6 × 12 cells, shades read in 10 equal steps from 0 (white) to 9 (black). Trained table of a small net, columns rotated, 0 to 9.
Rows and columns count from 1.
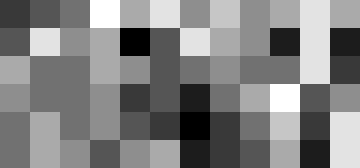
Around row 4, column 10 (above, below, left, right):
5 2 3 6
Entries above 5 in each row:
2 5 2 4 5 5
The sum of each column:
30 23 28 20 33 29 35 28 27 21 24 24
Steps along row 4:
up same down up down up down down down up down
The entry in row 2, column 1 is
6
